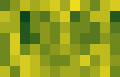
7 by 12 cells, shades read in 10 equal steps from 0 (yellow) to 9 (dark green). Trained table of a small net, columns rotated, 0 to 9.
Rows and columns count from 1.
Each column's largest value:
6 5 9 7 6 5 5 7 6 6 4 8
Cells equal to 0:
1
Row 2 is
2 3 9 5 6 3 1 7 5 2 2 8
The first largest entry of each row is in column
1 3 3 3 1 1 2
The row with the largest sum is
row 4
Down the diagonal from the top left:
6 3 8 7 5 5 3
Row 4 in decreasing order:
8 7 6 6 5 5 5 5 4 4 2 1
